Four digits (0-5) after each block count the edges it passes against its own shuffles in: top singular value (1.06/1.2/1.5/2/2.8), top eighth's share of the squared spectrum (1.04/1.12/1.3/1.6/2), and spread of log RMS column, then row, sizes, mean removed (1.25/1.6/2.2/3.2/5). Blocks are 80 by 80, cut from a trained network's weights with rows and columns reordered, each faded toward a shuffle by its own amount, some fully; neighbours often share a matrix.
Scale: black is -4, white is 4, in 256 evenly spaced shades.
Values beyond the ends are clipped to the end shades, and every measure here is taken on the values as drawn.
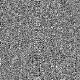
3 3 2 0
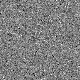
0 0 0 0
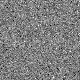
0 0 0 0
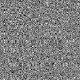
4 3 2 2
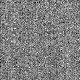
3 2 0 1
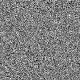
3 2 0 1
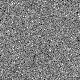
0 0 0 0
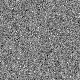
0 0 0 0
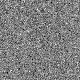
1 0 0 0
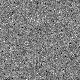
0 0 0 0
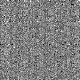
3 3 1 2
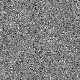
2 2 1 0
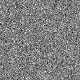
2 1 0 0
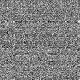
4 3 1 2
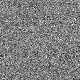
2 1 0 0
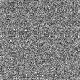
3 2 0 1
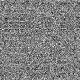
3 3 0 1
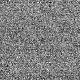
3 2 0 1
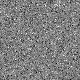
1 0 0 0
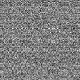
4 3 1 2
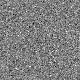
0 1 0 0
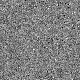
1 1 0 0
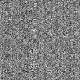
3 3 1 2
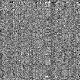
3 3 1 2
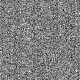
2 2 0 0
